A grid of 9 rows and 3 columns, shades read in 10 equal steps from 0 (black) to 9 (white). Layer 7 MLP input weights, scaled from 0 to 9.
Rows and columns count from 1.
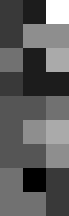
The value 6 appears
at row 3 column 3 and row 6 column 3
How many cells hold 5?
4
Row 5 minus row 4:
1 2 3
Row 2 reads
2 5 5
